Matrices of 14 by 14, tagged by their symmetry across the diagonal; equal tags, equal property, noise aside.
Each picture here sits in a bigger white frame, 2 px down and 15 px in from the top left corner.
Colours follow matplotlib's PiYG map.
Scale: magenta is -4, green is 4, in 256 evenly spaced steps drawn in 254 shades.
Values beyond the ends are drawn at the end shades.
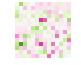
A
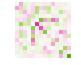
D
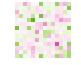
D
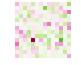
A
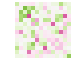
D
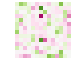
A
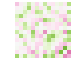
D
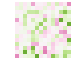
D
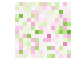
A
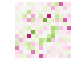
D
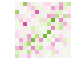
D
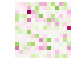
A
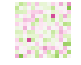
D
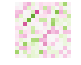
D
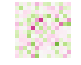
D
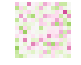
A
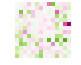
A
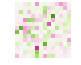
A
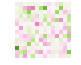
A
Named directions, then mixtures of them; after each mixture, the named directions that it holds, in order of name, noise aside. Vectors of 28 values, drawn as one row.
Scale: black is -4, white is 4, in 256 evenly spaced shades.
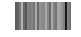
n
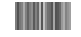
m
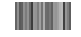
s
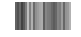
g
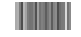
n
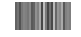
m, s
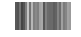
g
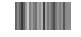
g, m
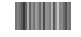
g, m, n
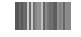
g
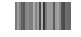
m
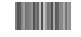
m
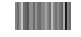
g, n, s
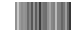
g, m, n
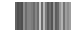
g, m, s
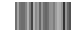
m, s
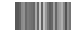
m, n, s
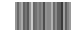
s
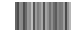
g, n, s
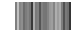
g, m, s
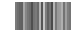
m, s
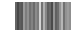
g, m, s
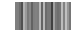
m, n, s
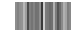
g, m, n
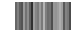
s
